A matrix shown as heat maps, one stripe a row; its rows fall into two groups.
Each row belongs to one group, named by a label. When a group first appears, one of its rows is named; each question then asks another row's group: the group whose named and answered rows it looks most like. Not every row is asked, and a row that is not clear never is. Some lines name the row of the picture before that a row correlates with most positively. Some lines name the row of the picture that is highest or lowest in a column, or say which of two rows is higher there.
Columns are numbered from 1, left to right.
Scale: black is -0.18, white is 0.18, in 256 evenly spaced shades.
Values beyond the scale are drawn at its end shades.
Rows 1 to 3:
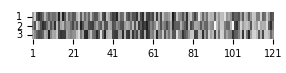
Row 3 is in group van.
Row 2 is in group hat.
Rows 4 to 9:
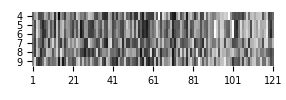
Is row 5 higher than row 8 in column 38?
No
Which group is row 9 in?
van
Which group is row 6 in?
hat
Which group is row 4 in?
van
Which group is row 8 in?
hat
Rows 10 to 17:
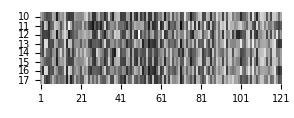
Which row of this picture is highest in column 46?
17
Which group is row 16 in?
hat
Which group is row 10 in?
van
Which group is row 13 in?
hat
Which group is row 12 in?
van
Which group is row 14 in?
van
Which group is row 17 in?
van
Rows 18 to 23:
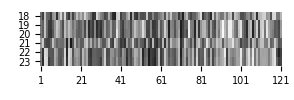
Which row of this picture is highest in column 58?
18
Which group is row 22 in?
hat
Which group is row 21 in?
van
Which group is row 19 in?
hat
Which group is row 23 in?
hat
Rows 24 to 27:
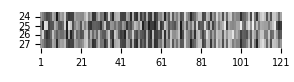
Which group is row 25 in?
hat
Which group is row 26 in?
van
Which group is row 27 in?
van
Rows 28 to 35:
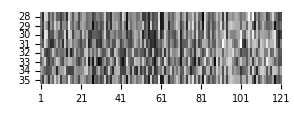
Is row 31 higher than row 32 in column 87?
No
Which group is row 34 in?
van
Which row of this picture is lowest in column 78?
33
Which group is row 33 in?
hat
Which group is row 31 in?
hat
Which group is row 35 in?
hat
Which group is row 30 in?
hat
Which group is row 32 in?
van
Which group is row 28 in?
hat
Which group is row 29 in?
hat
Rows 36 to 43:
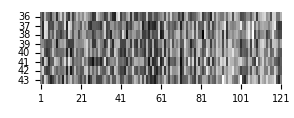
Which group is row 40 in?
van
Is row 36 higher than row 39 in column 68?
No
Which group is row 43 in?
hat
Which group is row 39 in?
van
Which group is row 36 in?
van
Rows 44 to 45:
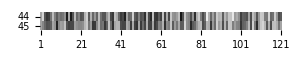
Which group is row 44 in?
van
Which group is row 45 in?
van
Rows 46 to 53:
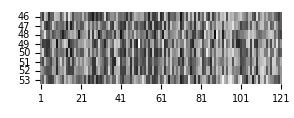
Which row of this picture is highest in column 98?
51
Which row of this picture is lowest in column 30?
48
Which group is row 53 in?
hat
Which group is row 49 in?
van
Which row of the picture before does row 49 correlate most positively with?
45
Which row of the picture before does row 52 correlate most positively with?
45
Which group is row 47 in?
van
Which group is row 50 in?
van
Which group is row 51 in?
van
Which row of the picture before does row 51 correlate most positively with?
45
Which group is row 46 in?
hat
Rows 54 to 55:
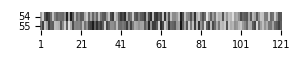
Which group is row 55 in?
hat
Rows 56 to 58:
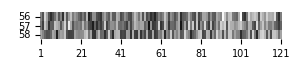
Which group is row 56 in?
hat
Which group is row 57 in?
hat
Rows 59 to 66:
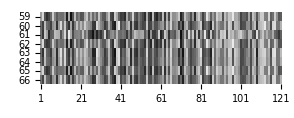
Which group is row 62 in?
van
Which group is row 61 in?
hat
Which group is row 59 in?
van
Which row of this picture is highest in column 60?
61
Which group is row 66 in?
van
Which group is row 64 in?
van
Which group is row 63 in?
van
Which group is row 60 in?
van
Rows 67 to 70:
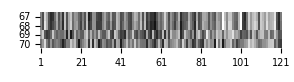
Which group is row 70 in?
hat
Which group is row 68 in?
hat
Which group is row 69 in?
van
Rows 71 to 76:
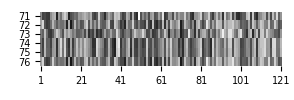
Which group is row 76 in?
van
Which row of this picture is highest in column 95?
73
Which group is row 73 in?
hat
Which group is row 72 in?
van
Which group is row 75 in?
van
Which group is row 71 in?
van
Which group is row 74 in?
van
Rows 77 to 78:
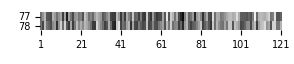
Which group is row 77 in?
van
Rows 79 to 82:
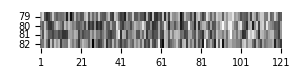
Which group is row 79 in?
van
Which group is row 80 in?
hat
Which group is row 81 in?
hat
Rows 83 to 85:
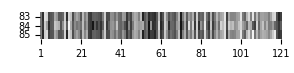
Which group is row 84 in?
hat
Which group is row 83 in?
hat
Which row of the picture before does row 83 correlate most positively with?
80
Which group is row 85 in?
hat
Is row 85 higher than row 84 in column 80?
Yes
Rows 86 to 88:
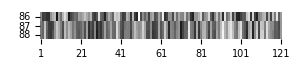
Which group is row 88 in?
hat
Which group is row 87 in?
hat
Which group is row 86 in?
van
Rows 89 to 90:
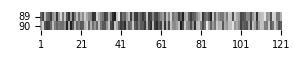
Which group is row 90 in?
van
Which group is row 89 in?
van
